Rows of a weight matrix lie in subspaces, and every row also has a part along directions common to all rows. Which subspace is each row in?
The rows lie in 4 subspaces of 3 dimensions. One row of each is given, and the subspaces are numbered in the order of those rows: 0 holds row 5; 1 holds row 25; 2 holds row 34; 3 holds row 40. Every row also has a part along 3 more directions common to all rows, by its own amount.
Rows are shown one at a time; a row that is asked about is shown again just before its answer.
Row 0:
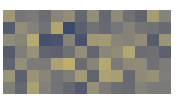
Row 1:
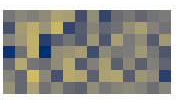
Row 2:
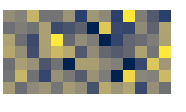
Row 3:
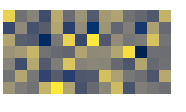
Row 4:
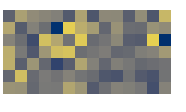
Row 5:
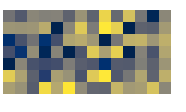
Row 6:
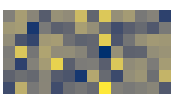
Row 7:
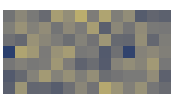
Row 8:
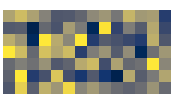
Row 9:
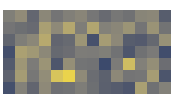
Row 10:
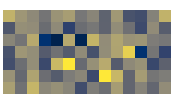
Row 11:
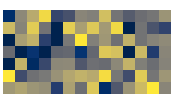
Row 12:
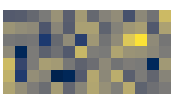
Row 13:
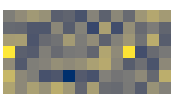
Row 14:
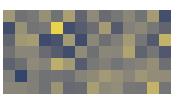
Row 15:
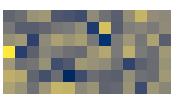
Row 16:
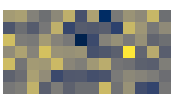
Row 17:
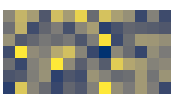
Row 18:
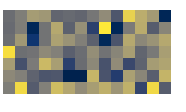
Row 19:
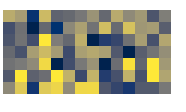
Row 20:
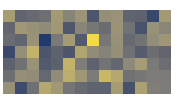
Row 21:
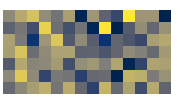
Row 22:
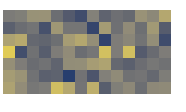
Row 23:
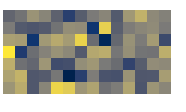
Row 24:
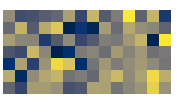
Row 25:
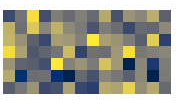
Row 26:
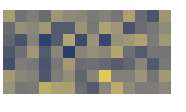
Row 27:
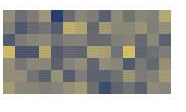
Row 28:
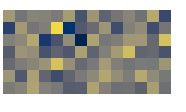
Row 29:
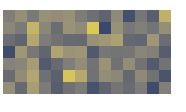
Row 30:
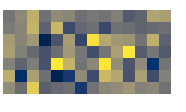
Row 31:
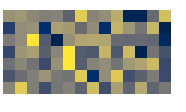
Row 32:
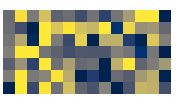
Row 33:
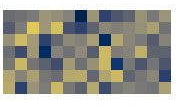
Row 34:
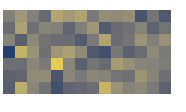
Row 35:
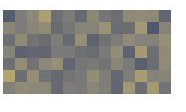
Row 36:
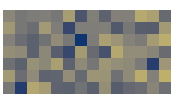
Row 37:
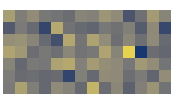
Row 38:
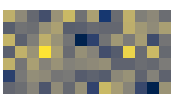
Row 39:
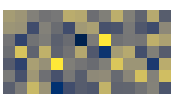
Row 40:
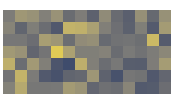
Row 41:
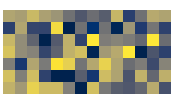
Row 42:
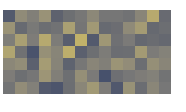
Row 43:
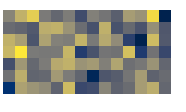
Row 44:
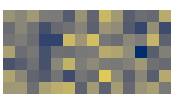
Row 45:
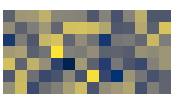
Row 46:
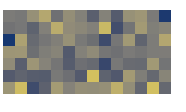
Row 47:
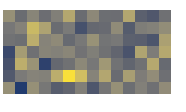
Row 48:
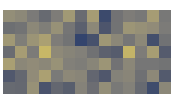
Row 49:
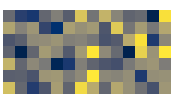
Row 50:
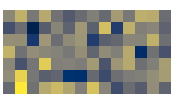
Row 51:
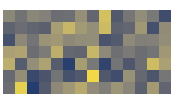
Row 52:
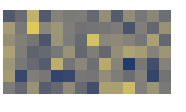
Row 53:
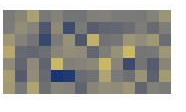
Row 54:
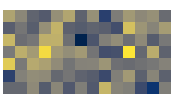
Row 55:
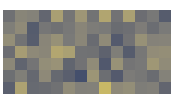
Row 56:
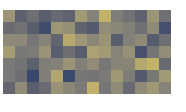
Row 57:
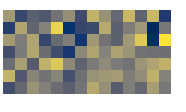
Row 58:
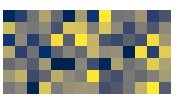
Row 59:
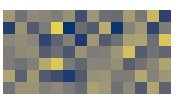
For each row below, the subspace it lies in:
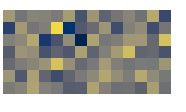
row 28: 3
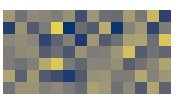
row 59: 3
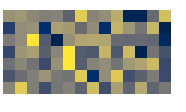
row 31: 2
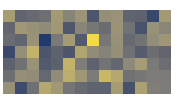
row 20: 0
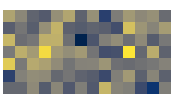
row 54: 0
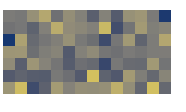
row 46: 3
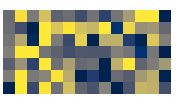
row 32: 1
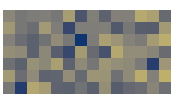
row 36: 2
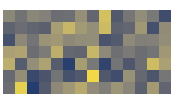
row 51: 3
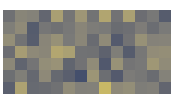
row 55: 2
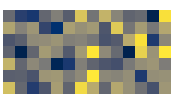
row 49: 1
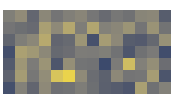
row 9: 1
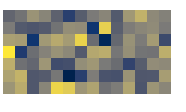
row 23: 2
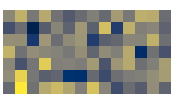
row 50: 1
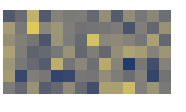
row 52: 1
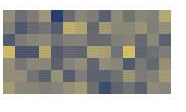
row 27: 2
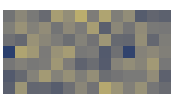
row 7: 2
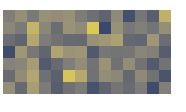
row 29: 3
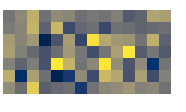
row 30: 1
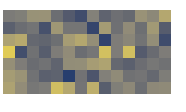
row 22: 2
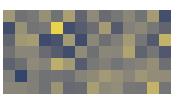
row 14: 3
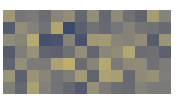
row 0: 3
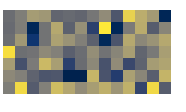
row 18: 3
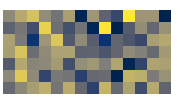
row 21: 1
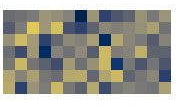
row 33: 2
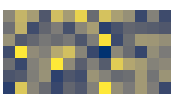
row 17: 2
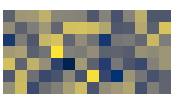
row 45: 3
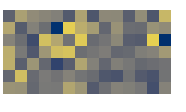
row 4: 3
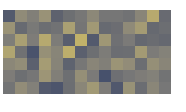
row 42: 0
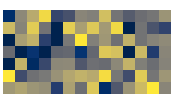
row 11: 0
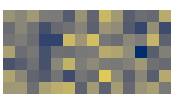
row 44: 0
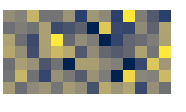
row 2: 1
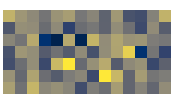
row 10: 0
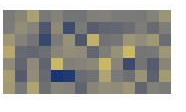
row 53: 1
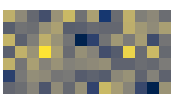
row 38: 0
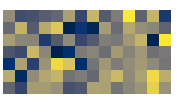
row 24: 3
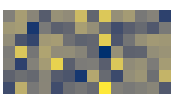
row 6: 2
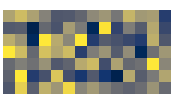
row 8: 1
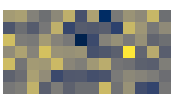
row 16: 0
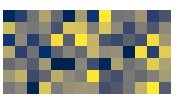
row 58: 0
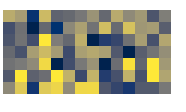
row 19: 1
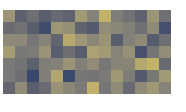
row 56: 3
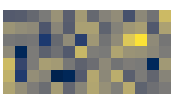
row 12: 1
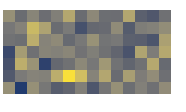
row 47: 1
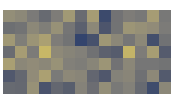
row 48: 0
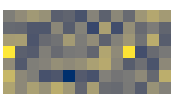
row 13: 2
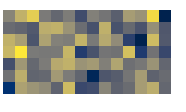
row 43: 1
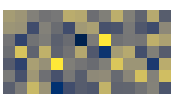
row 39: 2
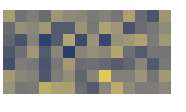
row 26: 0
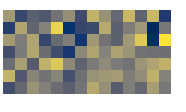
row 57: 3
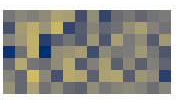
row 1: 2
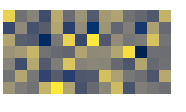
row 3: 0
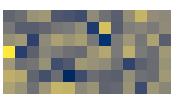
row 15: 2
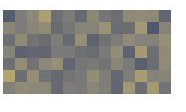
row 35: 0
